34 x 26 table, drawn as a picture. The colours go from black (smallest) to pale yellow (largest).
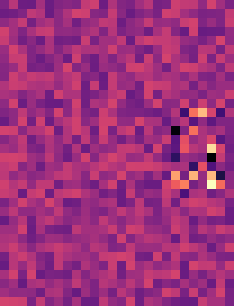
No regular stripes run through it. No overall slope runs across the table. Neither half mirrors the other. The grain is fine, like static. No single row or column stands out from its neighbours. The middle right is the roughest part. In the middle right lies a patch that is rougher than the rest. The distribution is heavy-tailed on both sides.
